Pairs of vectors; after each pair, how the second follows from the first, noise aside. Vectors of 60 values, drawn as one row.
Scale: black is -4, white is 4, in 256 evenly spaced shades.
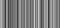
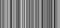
reversed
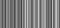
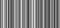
reversed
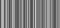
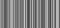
reversed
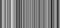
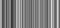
negated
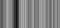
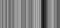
reversed
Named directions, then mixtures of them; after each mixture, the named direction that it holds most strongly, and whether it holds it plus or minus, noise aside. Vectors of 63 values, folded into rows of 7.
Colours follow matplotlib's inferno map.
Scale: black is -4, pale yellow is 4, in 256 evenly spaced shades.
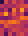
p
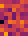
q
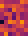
q, plus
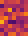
q, minus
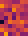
q, plus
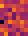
q, plus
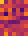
p, minus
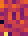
q, plus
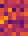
q, minus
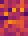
p, plus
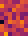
q, plus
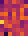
p, plus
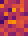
q, plus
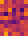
p, minus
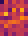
p, plus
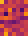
p, minus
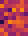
q, plus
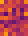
p, minus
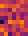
q, plus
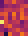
q, minus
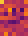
p, minus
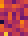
q, plus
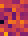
q, plus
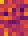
p, minus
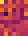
p, minus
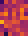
p, plus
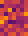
q, minus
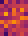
p, plus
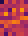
p, plus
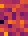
q, plus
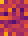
p, minus
